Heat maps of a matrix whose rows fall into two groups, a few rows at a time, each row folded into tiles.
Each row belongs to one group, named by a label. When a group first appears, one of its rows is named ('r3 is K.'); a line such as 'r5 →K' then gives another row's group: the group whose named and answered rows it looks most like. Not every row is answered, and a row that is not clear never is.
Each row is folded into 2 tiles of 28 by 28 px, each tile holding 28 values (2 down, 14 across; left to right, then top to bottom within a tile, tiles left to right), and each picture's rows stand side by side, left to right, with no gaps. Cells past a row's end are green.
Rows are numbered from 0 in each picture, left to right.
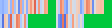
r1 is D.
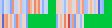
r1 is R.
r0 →D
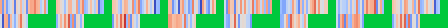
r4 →D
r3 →R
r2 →R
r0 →D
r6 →D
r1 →R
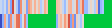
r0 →D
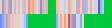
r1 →R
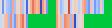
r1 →R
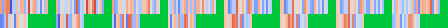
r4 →R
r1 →D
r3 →D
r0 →D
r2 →D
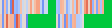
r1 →D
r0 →D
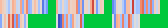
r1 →D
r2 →D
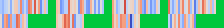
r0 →D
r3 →D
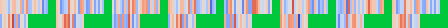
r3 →R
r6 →D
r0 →R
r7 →R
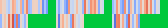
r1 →D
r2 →D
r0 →R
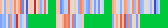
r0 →D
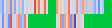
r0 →D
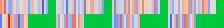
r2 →D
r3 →D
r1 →D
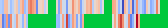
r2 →R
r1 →D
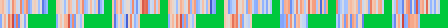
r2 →D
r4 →R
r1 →R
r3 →R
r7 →D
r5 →D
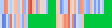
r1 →R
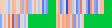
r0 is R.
